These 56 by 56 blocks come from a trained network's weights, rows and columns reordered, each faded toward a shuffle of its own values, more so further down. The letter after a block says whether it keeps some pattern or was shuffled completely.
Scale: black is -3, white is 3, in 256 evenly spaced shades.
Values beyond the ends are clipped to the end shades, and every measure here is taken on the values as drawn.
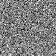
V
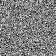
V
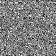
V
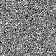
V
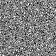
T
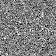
V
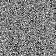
V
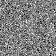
V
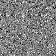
V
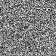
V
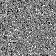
T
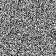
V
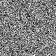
T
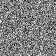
T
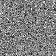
V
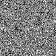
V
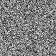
T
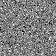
T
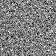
V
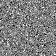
T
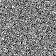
T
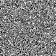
V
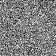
T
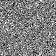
V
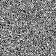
T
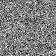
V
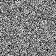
T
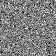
V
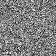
T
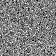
T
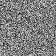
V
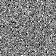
V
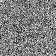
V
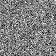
V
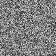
T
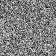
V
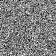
T
